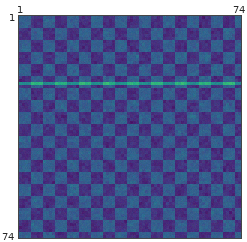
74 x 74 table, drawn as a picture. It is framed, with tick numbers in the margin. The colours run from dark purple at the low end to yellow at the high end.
Odd lines: row 23. Mirror symmetry: none. Slope: none. Average level on the scale: 20%. Grain: checkered.
